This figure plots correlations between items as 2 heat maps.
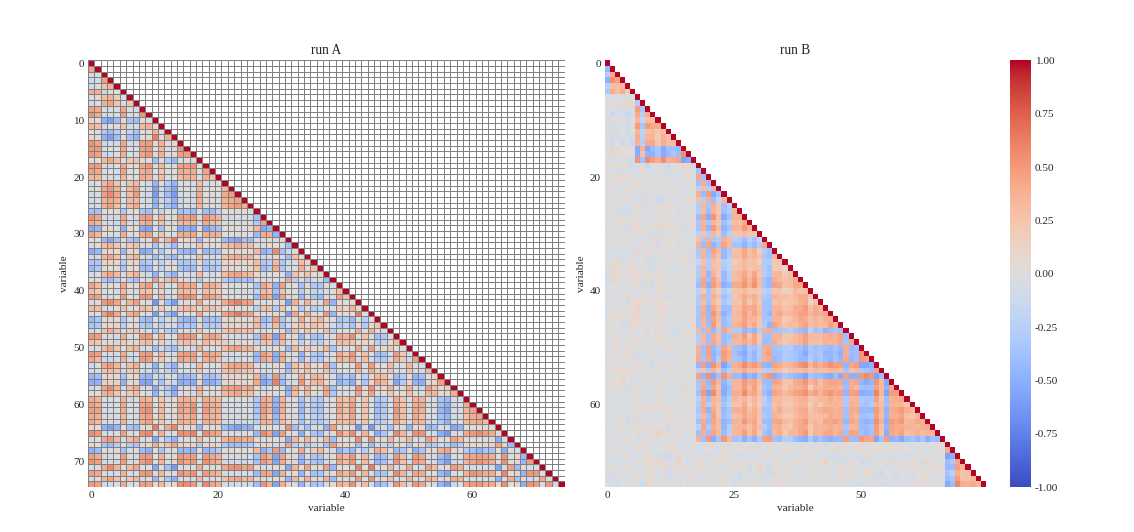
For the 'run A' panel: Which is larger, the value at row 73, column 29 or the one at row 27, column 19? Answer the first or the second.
the second
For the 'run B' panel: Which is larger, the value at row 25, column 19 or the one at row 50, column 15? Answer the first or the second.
the first
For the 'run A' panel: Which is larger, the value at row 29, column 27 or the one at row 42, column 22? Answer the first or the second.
the second
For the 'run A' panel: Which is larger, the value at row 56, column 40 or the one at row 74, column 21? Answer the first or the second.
the second
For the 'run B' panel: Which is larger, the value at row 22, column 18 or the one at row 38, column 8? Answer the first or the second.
the second
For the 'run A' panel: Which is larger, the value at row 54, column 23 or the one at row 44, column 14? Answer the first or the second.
the first
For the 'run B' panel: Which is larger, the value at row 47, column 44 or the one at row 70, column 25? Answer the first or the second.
the second
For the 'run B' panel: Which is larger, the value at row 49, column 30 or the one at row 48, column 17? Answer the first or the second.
the first
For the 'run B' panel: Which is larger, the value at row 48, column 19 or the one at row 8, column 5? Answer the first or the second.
the first
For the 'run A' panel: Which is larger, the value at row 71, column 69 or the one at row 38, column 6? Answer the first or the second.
the first
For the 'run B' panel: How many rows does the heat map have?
75
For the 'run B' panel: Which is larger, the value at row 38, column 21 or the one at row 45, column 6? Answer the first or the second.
the first
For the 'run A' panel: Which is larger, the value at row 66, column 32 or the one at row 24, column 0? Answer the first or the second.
the first
